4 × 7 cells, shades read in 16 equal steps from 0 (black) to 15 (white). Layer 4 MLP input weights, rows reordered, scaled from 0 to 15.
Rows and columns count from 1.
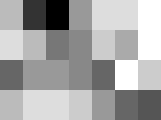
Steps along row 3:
up same down down up down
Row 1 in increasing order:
0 3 9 11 13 13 15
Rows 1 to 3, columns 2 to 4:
3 0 9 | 11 7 8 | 9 9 8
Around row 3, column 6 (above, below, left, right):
10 6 6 12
